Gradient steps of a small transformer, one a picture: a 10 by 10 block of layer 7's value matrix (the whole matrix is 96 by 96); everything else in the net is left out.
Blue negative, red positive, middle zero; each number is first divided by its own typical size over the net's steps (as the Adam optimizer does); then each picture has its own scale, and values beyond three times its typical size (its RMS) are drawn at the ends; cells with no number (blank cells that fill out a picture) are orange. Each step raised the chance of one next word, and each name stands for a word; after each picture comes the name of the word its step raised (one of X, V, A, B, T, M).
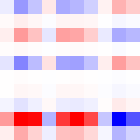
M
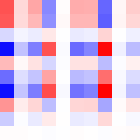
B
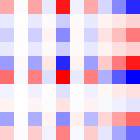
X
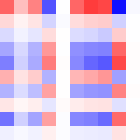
X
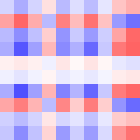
B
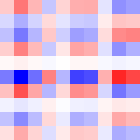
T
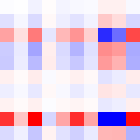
M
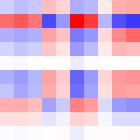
B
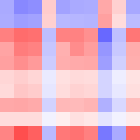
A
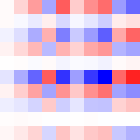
T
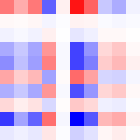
X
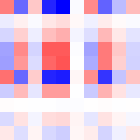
X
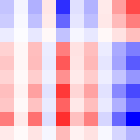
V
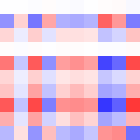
V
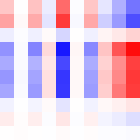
B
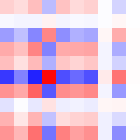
T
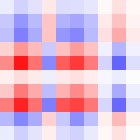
V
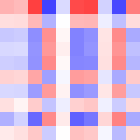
X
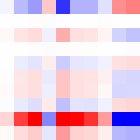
M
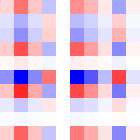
T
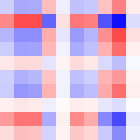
B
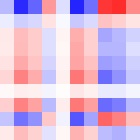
A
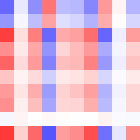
A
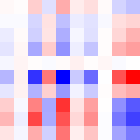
B
